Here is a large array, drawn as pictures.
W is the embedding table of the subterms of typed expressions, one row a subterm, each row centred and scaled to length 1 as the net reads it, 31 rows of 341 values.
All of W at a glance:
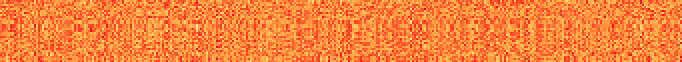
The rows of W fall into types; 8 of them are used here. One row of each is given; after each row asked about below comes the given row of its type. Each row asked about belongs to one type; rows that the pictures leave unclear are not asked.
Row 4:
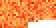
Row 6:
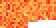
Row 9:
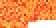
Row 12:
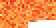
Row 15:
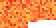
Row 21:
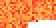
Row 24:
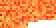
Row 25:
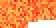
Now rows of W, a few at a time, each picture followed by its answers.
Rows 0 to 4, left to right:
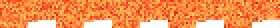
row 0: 9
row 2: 25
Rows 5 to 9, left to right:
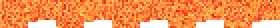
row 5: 15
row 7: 15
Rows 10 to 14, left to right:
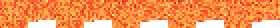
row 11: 25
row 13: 12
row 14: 21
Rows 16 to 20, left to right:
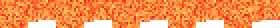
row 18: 12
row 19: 25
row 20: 6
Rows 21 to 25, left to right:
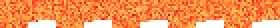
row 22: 24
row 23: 6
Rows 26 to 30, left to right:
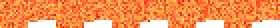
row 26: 12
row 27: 4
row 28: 21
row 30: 21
